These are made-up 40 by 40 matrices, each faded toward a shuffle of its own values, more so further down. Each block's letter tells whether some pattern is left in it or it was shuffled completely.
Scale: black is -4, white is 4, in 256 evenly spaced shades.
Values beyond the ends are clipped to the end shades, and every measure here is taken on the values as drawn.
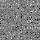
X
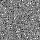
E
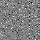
X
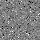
E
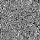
X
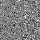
X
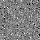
X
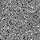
E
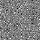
X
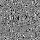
X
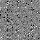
X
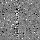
X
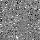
X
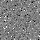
E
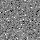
E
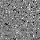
X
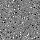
E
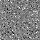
X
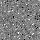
E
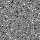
E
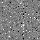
X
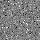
E
